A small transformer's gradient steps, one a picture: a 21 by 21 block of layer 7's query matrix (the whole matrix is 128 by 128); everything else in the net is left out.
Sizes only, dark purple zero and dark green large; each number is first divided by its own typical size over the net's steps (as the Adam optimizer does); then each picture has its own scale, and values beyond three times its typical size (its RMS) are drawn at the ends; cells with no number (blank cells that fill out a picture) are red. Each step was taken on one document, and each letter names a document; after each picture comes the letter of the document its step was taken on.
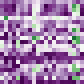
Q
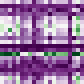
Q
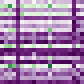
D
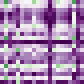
D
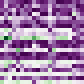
D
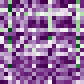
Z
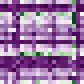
Z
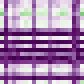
Q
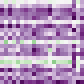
D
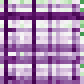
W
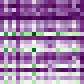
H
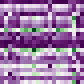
D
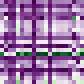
Z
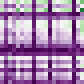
W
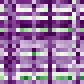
Q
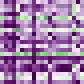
Q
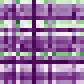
W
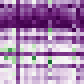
H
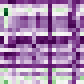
Q
